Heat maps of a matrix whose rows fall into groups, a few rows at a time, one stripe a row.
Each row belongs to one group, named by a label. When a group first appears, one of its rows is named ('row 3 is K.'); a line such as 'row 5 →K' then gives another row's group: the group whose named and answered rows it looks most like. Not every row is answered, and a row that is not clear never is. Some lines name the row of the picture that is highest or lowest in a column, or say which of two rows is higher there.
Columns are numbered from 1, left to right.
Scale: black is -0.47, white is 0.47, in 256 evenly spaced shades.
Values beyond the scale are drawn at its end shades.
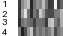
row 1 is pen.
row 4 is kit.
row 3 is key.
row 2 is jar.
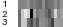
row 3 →jar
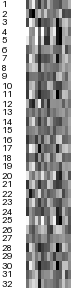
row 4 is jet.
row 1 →jar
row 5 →jet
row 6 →pen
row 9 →key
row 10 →jar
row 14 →jar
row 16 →key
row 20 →jet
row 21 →jar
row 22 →kit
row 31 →pen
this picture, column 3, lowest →2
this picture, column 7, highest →2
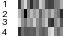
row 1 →jar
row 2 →kit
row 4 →key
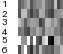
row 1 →pen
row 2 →jar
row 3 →kit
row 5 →jet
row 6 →jar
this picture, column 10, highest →5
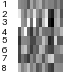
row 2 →jet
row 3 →jet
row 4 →jar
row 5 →pen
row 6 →jar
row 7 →key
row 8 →jet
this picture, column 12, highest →7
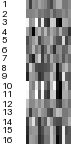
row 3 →jet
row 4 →kit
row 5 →pen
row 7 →kit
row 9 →pen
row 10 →jet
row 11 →jet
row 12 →jet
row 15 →pen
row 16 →pen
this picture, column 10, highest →10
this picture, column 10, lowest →6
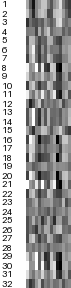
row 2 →kit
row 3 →key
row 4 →key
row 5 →jar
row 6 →jar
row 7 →jar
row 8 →jet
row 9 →jet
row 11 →jet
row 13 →jar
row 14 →jar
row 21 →jet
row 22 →jar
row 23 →pen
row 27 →jar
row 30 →jet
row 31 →jet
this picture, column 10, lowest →25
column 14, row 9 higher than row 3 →Yes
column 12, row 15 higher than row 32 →Yes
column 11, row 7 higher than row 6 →No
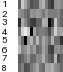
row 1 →jar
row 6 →jet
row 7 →pen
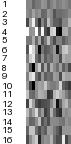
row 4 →jet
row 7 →jar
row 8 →kit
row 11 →kit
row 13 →jet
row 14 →kit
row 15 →jar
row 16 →pen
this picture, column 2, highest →6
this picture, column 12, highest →10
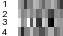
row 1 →kit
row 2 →jet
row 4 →kit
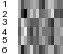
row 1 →kit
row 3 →jar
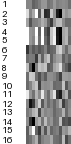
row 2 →jet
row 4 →jet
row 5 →jet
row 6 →key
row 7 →key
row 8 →kit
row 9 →jar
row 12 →kit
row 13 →pen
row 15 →jar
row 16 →pen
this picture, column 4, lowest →7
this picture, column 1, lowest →6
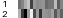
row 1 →pen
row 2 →kit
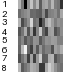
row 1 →kit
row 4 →key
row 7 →key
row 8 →kit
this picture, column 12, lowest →6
